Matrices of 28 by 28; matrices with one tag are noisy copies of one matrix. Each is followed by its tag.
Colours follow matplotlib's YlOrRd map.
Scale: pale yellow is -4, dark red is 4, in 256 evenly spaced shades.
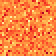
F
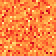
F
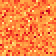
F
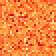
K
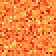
F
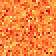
F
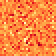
K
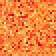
K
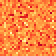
K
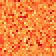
K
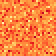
F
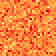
F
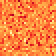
K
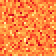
K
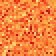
F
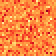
F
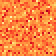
F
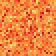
F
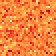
F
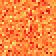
F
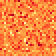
K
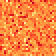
K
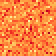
F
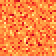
K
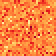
F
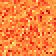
F
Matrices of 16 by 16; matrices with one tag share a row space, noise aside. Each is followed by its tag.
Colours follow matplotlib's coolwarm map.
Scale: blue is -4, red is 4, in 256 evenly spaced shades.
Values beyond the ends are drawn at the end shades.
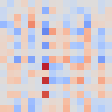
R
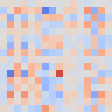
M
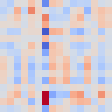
R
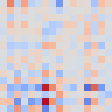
M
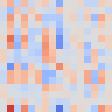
M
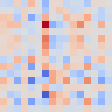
R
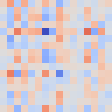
M
